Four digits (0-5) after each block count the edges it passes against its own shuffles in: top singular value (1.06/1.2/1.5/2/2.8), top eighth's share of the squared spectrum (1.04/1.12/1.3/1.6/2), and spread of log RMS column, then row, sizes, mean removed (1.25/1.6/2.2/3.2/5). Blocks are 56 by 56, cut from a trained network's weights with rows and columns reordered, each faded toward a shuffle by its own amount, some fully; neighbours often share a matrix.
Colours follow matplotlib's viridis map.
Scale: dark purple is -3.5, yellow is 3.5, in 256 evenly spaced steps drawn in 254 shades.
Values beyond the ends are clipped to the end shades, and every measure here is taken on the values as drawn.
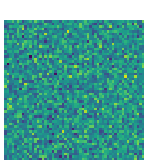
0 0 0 0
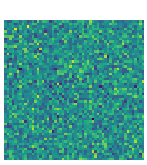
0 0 0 0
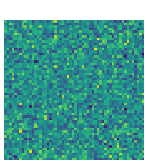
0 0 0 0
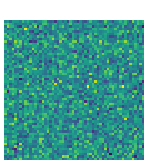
2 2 0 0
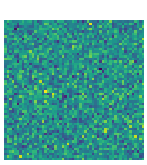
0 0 0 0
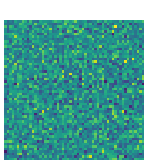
2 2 0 1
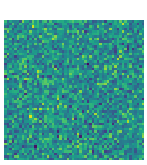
1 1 0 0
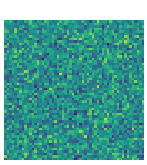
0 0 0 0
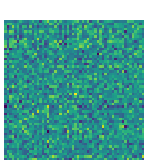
3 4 1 2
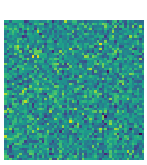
2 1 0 0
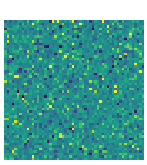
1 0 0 0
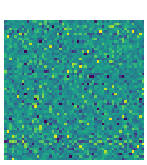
2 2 0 1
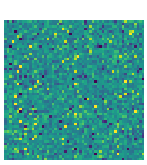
1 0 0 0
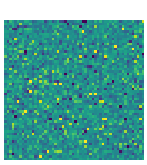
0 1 0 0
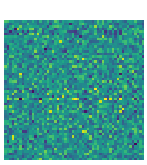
3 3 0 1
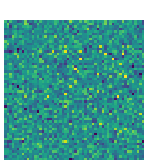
2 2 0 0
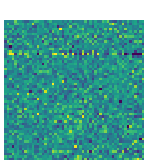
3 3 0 2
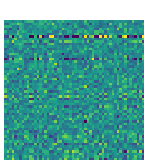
4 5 1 3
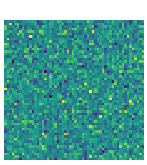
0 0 0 0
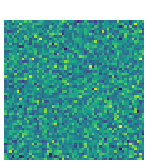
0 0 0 0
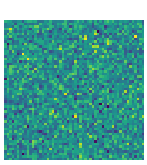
0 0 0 0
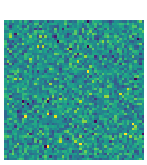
1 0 0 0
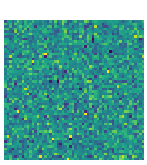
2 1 0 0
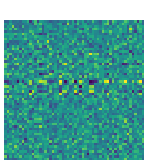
4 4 1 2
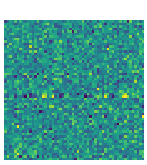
3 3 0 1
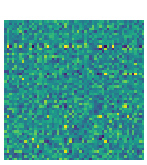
3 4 1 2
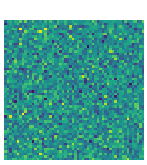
1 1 0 0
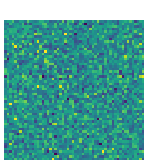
2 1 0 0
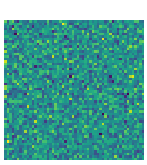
1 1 0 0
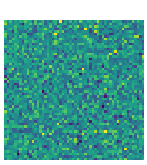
1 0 0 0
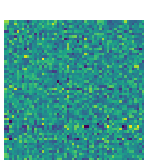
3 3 1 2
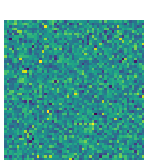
1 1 0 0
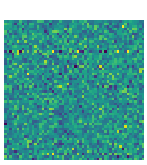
3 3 0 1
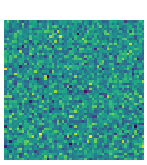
1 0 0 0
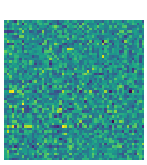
3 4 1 2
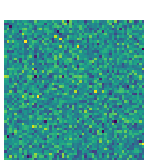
2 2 0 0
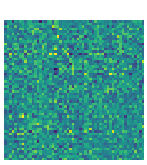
3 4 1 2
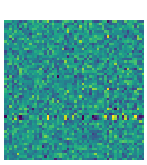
4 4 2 2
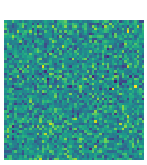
2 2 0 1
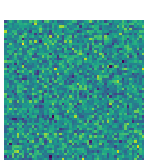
2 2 0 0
